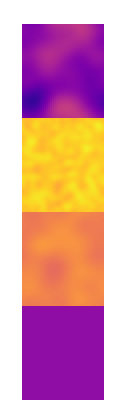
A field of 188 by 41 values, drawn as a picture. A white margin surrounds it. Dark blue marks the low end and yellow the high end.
It is made of 4 by 1 panels. Panel 1,1: low, smooth. Panel 2,1: very high, blotchy, faint in contrast. Panel 3,1: high, smooth, faint in contrast. Panel 4,1: low, flat.
